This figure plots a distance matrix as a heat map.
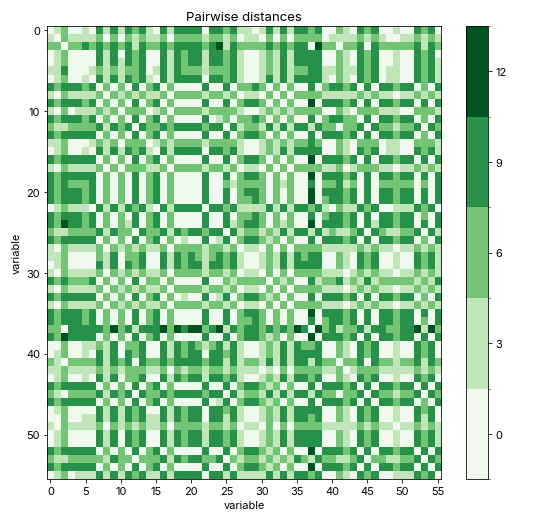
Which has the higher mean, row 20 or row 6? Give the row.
20
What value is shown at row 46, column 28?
9
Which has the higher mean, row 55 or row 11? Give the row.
55
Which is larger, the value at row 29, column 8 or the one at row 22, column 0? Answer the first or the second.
the first
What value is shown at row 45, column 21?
9
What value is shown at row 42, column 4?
3
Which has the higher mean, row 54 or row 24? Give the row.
24
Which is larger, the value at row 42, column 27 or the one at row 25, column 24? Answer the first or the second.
the second
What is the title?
Pairwise distances
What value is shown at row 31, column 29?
6
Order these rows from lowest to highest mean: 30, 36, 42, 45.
30, 42, 36, 45
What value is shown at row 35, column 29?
9
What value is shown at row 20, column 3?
9
